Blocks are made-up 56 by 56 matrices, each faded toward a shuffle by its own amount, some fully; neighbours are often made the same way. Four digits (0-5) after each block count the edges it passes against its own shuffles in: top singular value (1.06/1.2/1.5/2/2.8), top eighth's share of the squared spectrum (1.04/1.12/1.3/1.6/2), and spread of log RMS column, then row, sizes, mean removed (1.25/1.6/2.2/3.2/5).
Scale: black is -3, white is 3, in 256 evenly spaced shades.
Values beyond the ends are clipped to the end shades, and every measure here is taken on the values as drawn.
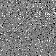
3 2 1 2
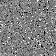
0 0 0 0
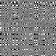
4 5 3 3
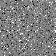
3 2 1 1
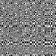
5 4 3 3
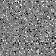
3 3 1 1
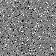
1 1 0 0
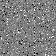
2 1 1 0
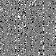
2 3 3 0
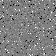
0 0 0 0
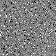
0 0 1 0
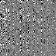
2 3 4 2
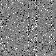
2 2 2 0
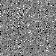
1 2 2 1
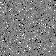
0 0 0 0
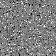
0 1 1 0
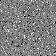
0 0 0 0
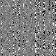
2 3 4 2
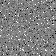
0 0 0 0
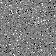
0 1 0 0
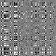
5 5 4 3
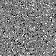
2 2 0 0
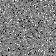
2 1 0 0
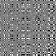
5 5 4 4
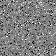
2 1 0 0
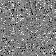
3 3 1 1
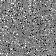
2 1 0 0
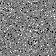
2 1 0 0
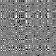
5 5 3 3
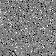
1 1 0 0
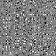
4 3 2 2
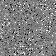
2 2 0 0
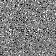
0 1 0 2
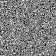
0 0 0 0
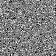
0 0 0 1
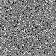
2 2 0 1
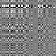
5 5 4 4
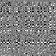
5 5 3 3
